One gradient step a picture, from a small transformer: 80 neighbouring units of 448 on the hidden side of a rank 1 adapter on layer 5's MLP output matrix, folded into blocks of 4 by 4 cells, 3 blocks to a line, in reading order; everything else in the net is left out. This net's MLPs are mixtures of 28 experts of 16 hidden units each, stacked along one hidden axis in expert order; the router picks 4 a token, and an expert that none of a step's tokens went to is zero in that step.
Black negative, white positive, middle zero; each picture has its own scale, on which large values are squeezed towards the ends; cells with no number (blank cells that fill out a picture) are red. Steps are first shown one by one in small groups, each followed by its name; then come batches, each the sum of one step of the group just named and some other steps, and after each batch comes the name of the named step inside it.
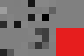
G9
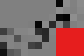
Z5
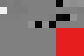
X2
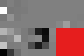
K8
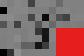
G9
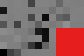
G9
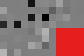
G9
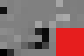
K8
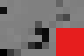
Z5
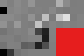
Z5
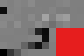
X2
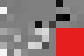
K8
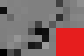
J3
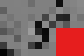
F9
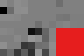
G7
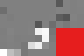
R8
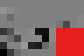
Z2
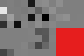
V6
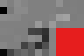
G7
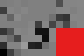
Z2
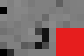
F9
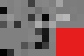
V6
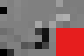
Z2
